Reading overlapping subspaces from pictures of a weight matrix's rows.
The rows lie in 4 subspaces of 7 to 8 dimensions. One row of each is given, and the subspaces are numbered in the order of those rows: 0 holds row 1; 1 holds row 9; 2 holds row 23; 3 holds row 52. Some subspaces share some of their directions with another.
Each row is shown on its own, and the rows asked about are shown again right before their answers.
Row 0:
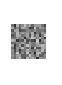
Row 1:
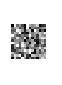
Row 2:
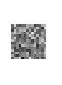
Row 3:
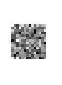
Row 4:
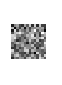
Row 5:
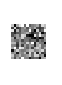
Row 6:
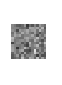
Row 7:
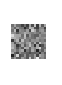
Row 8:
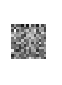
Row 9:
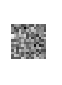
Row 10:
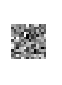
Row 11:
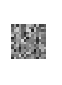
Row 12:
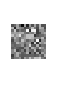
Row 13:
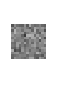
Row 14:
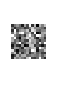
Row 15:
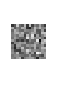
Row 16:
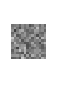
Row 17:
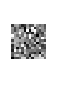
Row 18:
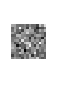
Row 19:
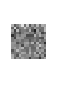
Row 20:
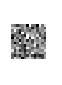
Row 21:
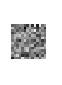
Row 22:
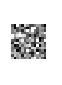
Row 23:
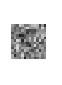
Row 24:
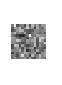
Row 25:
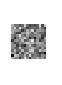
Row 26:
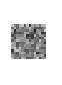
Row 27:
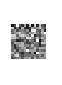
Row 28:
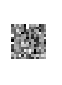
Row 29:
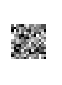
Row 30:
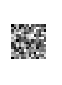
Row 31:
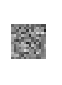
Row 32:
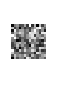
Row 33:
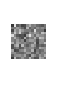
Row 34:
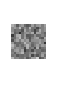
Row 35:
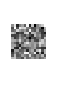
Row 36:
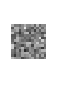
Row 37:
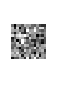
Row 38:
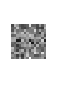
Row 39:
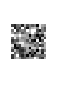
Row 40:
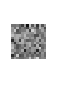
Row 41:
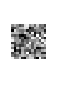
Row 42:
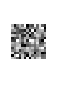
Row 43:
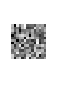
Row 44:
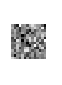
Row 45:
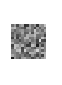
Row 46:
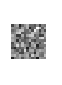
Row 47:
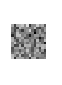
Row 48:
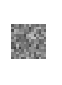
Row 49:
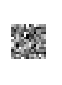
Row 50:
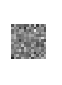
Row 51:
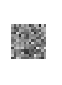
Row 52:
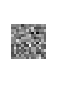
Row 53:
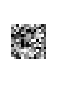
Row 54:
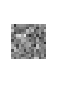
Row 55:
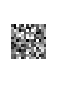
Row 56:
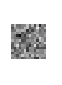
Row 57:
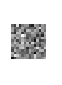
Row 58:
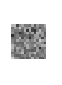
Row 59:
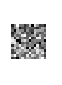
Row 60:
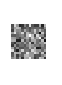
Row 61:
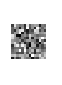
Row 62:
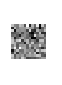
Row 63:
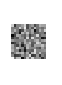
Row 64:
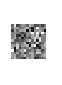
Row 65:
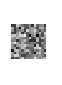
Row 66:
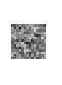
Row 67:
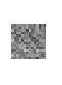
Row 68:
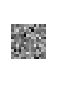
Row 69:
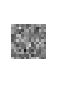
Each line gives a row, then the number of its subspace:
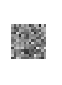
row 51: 2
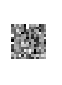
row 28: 0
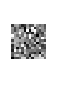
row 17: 3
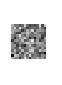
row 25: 2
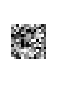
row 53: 2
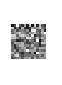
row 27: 0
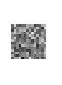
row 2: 2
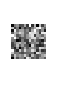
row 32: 3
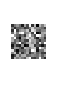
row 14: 3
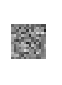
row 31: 3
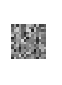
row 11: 0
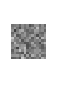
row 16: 0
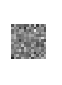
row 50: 1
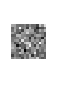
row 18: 2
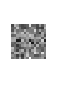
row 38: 2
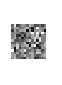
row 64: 3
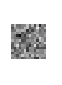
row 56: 1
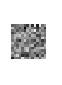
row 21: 1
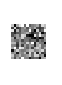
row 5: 3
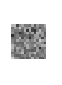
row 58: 3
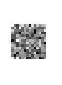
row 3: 2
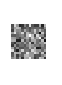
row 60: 2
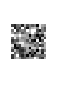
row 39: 2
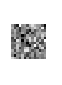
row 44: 2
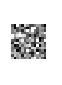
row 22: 1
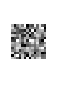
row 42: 2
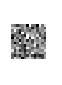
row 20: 1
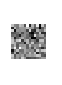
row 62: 3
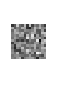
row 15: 0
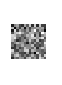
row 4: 1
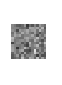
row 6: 0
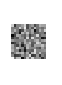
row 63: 0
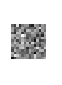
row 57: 2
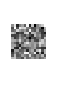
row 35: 2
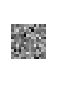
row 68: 0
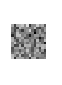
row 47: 1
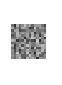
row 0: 1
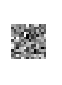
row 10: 1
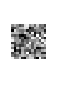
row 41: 1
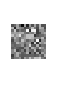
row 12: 3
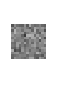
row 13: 0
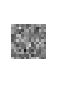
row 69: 3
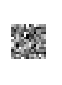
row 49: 1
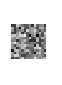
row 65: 2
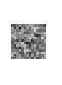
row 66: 2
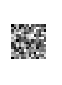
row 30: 2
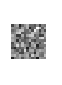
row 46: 2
